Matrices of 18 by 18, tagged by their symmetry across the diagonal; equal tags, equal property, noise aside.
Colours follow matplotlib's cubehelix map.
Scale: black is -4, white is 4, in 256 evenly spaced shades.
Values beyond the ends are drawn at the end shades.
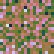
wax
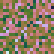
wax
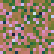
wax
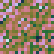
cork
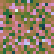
wax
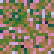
cork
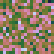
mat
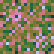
cork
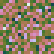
cork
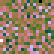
wax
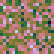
mat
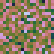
mat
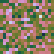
mat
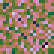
cork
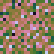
cork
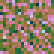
wax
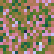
mat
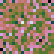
cork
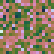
mat
